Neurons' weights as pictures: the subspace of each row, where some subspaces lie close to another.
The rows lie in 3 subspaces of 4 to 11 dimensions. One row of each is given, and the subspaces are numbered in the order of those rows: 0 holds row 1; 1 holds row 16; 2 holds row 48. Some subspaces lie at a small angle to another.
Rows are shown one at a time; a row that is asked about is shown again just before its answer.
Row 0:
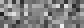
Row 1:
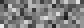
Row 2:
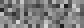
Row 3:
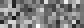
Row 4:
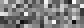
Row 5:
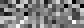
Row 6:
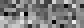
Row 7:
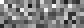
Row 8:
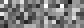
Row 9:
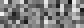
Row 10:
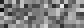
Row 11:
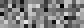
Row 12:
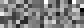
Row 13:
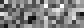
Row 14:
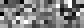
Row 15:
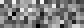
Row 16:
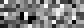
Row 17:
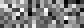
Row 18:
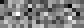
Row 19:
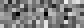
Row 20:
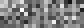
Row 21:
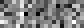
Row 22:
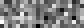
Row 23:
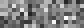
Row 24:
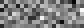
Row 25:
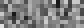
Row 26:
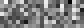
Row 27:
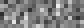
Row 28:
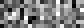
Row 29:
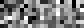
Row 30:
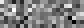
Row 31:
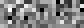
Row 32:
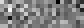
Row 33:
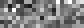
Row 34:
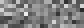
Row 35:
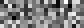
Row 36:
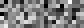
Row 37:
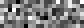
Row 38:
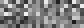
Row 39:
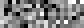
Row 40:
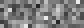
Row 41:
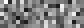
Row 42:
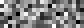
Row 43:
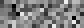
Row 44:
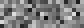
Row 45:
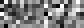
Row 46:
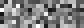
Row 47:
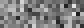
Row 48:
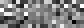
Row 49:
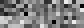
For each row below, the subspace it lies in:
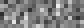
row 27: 0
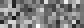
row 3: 0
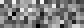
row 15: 0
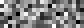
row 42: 0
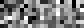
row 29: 1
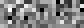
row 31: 0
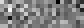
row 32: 0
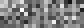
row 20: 1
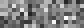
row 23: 2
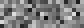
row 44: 0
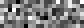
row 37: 0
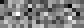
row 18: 0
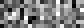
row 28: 1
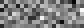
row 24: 0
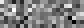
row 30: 0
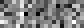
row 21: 0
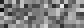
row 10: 2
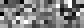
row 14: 0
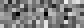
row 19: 0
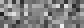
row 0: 1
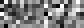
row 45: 1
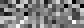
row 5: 2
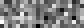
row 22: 0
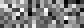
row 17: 1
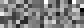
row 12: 2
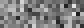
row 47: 0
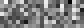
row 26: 1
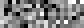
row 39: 0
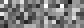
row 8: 1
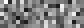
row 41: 0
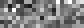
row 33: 0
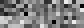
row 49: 2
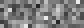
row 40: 0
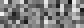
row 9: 1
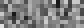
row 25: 0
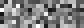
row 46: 0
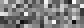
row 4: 2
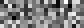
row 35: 0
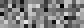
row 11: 2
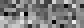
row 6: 2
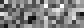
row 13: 2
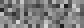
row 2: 2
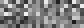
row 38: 1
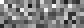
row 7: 0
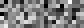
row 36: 1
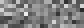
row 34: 2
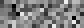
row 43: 0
